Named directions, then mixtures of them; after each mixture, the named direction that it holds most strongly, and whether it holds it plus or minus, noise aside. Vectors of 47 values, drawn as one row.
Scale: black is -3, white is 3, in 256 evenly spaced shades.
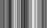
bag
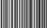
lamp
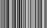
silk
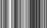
bag, minus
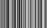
silk, plus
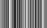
silk, plus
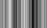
bag, minus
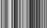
bag, minus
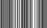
bag, plus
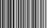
lamp, minus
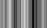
bag, minus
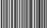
lamp, plus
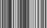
bag, plus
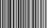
lamp, minus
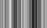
bag, minus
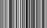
silk, minus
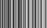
lamp, minus
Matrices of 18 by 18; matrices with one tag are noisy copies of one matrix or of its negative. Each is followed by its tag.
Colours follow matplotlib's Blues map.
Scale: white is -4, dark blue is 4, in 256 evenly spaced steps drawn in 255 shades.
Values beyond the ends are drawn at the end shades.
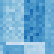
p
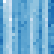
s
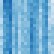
s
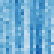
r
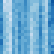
s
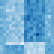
p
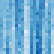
r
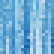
r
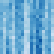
r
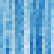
r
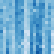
r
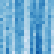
r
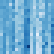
r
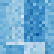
p
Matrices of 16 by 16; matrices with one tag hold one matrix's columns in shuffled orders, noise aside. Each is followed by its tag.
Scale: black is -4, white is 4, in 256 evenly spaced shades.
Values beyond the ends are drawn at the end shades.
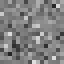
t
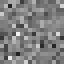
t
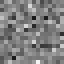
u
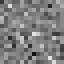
t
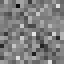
t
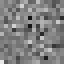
u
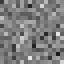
t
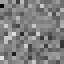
t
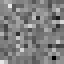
u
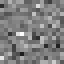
t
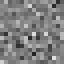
t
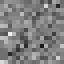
t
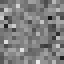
u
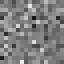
u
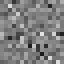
t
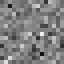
t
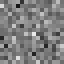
t
